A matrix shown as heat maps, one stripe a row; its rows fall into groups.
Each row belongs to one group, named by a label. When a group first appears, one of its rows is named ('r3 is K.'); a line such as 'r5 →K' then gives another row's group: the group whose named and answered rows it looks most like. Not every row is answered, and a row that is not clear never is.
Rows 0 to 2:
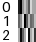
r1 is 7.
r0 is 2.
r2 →2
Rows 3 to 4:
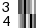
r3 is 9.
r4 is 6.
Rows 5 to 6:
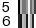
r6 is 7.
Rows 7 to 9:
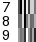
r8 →7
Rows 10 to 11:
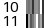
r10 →9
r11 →9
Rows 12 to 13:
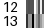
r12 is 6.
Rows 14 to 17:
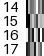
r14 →9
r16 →6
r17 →7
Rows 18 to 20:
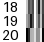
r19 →6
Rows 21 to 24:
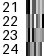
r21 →7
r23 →7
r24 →7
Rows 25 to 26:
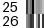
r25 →9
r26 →6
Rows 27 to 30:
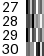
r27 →7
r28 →9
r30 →6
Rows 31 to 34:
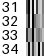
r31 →2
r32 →7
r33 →9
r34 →6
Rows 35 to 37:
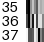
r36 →2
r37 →6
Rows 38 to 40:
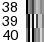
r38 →9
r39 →2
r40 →7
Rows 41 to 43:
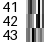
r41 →6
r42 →6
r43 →7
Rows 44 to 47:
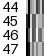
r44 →2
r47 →2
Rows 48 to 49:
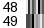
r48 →6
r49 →9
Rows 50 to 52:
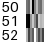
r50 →7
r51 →2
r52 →6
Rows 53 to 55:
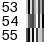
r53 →6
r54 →6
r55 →2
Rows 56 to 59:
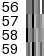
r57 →9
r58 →9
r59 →7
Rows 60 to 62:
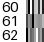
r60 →6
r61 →9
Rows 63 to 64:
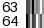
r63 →9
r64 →7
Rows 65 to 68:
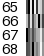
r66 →6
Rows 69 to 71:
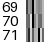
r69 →9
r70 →7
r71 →6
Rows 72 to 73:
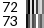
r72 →2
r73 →7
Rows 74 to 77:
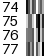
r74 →7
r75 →6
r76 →6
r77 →2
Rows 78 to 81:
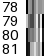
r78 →9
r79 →6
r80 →9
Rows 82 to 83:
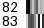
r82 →2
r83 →6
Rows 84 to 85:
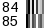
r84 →2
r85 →7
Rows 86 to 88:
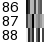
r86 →7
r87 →9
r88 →6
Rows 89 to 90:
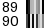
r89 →2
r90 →2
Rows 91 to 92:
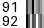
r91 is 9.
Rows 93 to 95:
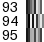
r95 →7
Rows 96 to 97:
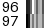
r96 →2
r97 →2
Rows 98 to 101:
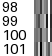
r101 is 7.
